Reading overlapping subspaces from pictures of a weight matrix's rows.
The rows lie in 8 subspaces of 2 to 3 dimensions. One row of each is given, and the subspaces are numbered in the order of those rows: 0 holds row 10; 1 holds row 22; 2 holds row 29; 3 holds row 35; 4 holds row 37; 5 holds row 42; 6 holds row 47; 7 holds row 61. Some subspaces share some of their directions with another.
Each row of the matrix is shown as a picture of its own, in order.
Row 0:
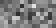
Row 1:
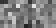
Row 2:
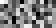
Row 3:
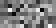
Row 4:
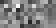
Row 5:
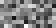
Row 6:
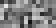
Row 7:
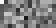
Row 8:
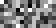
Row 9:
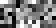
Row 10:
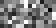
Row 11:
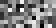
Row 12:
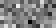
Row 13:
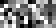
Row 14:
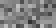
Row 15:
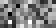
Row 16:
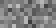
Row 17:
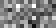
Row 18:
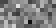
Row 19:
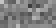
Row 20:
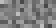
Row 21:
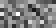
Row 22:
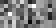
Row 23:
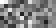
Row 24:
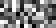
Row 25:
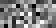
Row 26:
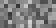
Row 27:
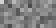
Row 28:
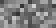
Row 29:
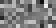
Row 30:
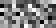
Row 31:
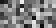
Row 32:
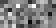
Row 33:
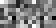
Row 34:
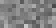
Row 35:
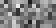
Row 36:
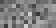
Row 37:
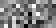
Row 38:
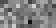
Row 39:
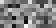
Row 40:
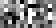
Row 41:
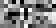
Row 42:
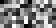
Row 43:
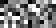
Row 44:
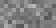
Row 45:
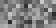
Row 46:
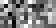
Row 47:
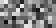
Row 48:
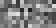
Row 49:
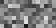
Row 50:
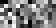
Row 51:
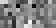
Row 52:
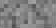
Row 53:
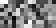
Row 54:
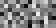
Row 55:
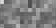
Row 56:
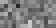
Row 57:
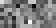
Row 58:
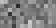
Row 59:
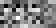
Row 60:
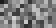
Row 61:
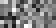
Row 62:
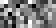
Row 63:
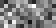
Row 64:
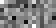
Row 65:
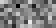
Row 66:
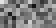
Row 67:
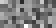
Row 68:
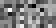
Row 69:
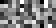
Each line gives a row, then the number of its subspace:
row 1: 7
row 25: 4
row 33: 0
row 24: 7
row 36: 4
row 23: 4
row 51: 7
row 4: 7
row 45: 0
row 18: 6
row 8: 3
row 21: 7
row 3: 6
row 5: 5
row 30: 7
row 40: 1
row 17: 2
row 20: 2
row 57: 0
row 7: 3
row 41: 1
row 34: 5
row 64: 0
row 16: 5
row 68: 6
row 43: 7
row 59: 7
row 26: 0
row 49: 5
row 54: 0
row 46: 1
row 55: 3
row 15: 0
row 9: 0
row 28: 1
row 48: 1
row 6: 3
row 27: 3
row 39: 5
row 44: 5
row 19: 3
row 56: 1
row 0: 1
